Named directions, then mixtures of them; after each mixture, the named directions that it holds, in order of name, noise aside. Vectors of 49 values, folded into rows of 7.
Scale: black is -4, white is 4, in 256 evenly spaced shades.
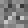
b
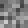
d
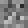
b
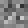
b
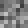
d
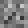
b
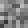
d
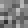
d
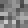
d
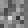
b, d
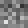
b, d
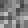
d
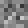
b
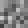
b, d
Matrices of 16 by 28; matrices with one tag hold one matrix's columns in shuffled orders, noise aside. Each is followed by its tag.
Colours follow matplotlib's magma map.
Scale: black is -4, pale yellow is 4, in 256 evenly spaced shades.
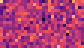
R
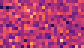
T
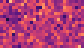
R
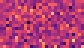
T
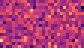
T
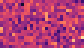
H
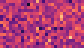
H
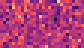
R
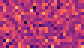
T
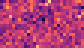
R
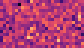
H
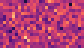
H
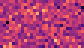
T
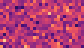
T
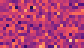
T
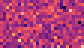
T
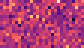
R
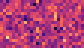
H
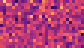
R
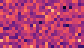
T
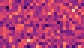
T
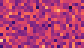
T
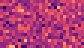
T
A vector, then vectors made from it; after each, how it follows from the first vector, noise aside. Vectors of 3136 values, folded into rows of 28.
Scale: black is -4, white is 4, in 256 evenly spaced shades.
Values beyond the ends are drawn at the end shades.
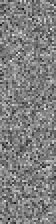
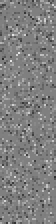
partly zeroed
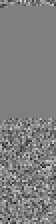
partly zeroed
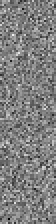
sign-scrambled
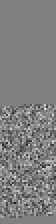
partly zeroed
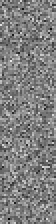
sign-scrambled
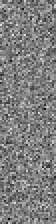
sign-scrambled
